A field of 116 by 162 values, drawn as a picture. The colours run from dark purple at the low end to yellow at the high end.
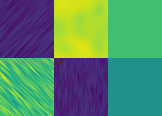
It is made of 2 by 3 panels. Panel 1,1: very low, slanting up to the right, faint in contrast. Panel 1,2: very high, smooth, faint in contrast. Panel 1,3: high, flat. Panel 2,1: high, slanting down to the right. Panel 2,2: very low, streaked downward, faint in contrast. Panel 2,3: middling, flat.
